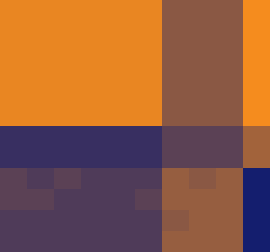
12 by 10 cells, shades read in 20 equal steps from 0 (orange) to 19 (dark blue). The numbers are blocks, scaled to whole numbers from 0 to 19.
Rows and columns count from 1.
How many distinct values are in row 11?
4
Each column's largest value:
16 16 16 16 16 16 13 13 13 19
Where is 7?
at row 7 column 10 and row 8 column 10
